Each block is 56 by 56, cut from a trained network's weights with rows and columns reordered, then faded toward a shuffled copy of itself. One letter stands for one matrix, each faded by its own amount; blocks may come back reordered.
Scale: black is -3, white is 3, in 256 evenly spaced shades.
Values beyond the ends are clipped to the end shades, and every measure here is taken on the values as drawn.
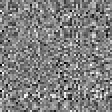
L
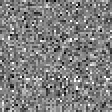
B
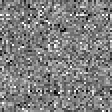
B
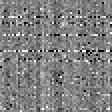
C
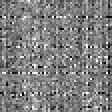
C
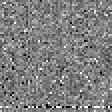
B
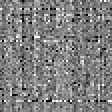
C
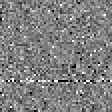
B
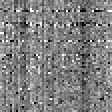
C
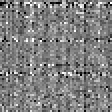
C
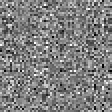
L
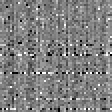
C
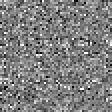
B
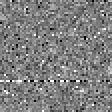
B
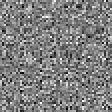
L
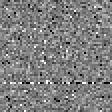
B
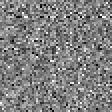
B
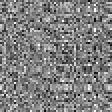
L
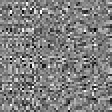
L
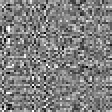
L
